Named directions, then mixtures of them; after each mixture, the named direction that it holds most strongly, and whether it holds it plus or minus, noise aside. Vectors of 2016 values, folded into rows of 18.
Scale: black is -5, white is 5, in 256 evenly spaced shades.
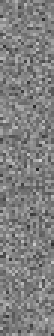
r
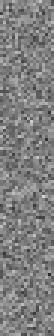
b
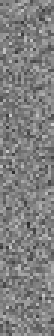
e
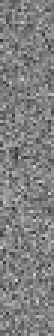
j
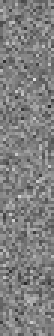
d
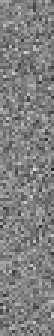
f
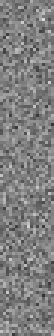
e, minus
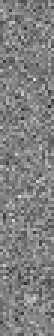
d, plus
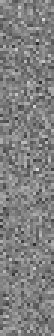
r, minus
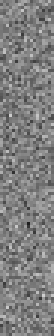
e, plus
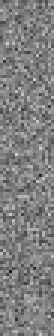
d, plus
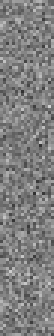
d, minus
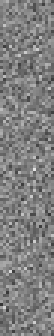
f, plus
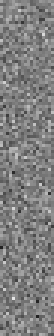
j, minus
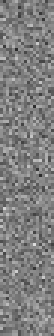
r, plus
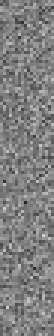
e, plus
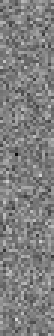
d, minus
